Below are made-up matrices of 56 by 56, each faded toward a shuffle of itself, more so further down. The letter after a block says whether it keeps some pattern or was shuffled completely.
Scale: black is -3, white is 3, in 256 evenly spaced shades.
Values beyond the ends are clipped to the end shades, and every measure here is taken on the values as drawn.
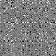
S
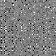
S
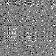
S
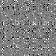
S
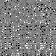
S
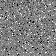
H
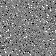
H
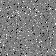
H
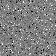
H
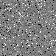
H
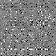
S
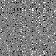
S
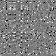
S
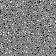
H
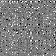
S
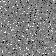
H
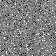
H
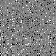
S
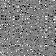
S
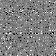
S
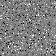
H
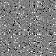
S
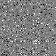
S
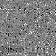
S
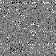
S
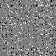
S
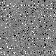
S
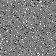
H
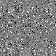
S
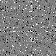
S
